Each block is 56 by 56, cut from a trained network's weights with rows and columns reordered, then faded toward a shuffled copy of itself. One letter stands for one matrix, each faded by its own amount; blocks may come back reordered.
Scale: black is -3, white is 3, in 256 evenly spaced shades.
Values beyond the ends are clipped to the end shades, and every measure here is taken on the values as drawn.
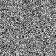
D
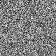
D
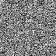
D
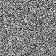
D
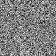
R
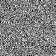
R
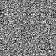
R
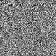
R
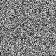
D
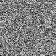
R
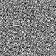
R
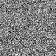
R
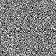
R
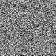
R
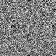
R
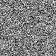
D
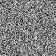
D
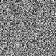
R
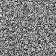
D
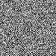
R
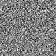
R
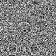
R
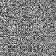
R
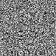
R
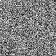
D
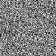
R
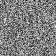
D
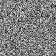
D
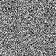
D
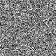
R
